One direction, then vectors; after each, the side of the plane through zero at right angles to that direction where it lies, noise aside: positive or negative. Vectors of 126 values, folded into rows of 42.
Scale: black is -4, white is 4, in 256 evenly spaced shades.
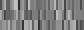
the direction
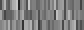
positive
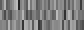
positive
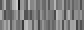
positive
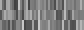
negative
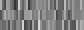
negative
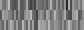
negative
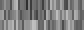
positive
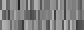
positive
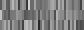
positive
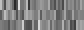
negative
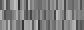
positive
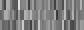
negative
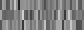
positive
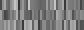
positive
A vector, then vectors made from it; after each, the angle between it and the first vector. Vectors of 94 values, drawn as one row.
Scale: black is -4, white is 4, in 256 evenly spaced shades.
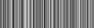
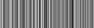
partly aligned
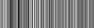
partly opposed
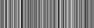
orthogonal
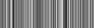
partly aligned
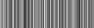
nearly opposite
